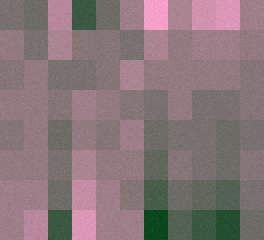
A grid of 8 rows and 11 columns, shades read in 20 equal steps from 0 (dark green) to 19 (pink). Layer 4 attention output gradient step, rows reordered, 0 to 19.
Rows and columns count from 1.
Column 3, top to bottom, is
14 13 9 10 8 9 8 4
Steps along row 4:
same down up down down down up down same up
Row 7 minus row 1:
3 4 -6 11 4 -2 -14 -5 -9 -11 -3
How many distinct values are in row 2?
5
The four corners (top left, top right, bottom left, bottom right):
9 12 12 8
